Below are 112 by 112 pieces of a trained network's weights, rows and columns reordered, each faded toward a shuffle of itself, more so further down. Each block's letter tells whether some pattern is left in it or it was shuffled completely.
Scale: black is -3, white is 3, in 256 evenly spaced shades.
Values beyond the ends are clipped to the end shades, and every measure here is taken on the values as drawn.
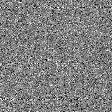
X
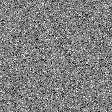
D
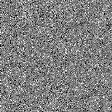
X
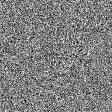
D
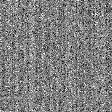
X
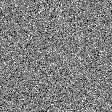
D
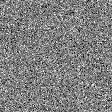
D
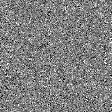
X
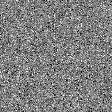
X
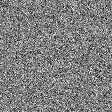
D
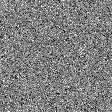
D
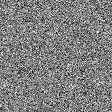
D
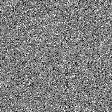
X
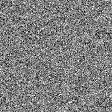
X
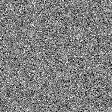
D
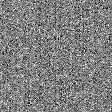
X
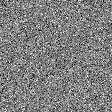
D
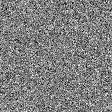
D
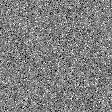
D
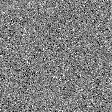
D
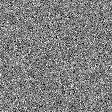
D
